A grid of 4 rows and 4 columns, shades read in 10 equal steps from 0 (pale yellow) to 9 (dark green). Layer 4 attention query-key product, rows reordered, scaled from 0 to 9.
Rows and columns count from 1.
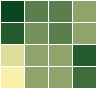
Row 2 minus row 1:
-1 -1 0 0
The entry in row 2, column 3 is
6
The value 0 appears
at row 4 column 1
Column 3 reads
6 6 4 4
